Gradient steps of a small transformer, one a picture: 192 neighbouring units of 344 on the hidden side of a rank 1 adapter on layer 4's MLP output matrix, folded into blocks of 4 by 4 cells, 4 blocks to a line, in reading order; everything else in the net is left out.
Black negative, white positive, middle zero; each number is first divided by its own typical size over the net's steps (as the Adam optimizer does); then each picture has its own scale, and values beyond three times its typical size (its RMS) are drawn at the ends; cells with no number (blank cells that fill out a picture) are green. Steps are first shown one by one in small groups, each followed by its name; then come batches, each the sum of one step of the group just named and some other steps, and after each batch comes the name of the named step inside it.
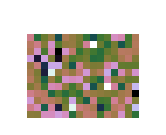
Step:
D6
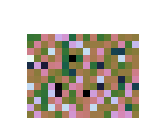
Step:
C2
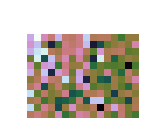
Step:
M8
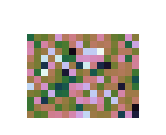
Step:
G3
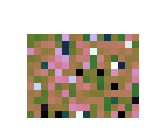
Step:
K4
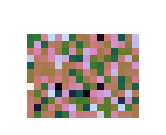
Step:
C2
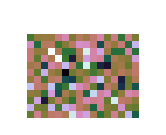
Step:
G3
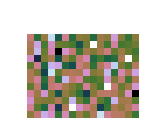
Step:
D6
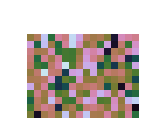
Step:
G3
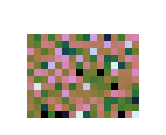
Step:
K4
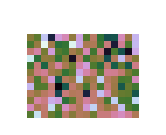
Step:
C2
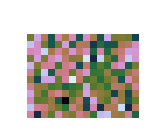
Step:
M8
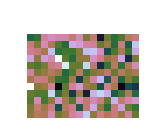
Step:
G3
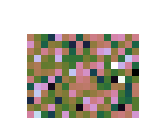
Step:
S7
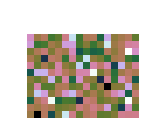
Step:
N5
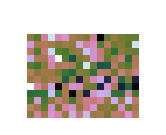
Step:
S7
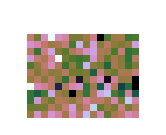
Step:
S7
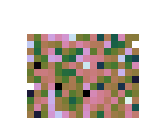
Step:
N5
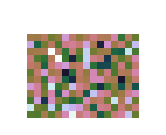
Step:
N5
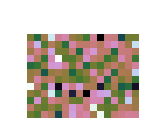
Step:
N5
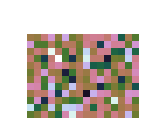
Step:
N5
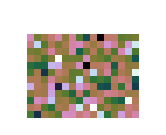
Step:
N5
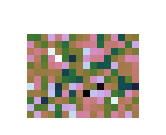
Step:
S7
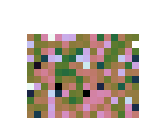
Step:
N5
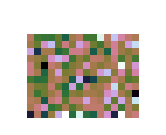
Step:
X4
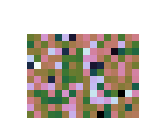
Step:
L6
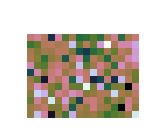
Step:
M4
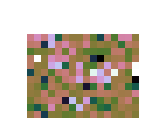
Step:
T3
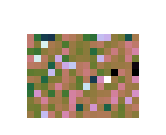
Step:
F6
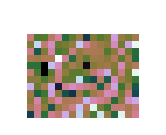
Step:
X4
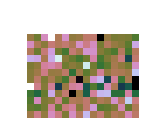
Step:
T3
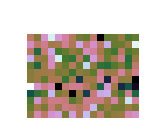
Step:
M4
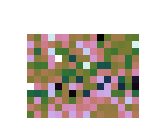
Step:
X4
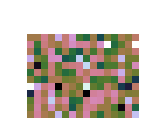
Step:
M4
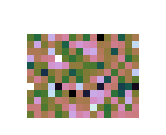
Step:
L6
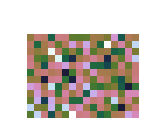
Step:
M4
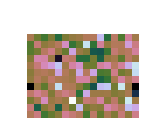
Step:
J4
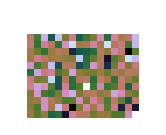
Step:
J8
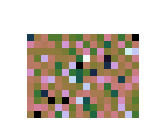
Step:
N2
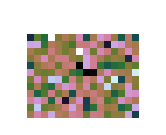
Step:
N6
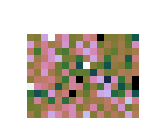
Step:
N2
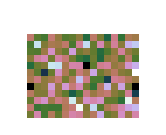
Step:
J4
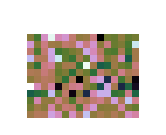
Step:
J8
